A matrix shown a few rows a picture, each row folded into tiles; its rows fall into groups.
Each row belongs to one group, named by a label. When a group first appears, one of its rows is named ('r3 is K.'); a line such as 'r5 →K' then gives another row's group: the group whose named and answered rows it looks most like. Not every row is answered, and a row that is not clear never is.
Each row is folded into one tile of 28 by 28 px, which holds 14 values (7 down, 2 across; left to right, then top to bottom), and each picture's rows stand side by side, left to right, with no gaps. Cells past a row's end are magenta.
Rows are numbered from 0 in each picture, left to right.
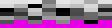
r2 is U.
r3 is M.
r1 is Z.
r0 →U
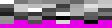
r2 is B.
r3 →M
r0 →U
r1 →M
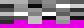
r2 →M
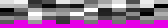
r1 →B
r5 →U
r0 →U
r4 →M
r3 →M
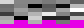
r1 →B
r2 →Z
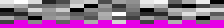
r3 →Z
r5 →U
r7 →Z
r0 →U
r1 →Z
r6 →B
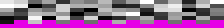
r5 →U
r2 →M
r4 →B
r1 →B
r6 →M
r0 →M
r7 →U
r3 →U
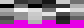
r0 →Z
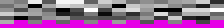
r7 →Z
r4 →Z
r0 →B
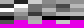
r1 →U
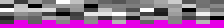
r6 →M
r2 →U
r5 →M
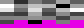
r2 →Z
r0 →M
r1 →M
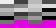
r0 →Z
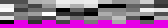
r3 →U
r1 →B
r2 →U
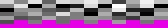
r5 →U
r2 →B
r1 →Z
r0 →U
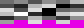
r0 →B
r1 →M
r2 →B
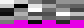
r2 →B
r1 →M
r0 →U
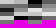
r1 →B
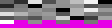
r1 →Z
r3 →Z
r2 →U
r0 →B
